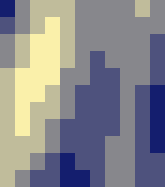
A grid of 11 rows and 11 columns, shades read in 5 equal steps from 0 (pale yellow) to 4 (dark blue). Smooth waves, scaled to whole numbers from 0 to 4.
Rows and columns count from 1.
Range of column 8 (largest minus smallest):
1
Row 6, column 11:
4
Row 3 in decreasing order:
3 2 2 2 2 2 2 1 1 0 0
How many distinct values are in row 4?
4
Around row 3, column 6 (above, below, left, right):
2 2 1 2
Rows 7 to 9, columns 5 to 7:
2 3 3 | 3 3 3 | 3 3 3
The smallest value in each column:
1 0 0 0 1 2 2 2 2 1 2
